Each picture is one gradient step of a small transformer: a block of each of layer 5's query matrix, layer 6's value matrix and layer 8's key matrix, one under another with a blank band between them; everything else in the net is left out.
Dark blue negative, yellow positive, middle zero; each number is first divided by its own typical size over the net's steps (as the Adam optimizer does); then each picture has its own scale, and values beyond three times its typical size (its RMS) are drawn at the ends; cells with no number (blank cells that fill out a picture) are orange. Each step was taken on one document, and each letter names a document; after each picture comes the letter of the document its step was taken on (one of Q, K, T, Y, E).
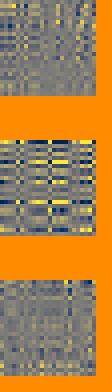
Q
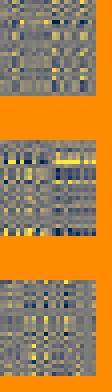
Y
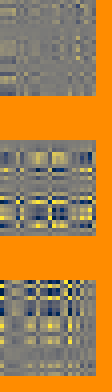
Q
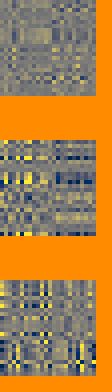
Y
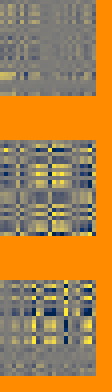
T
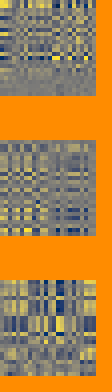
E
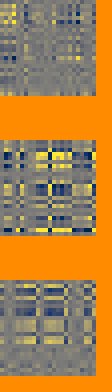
T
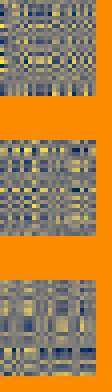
E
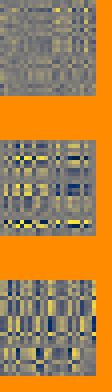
E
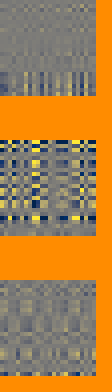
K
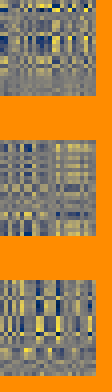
E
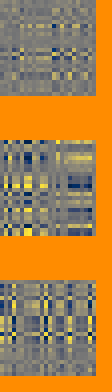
Y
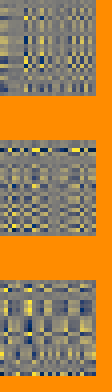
K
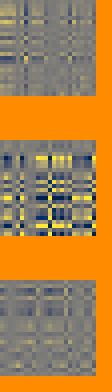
T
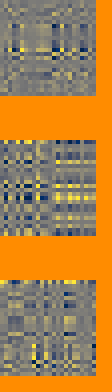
Y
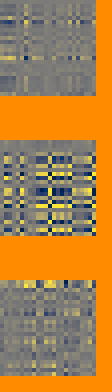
T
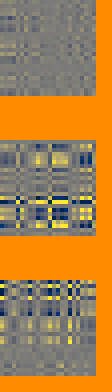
Q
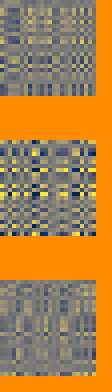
K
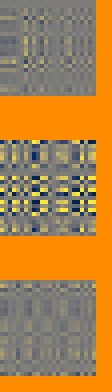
K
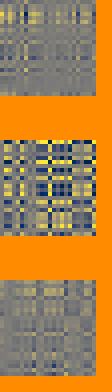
T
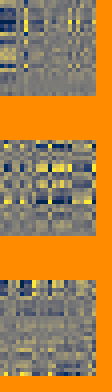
T
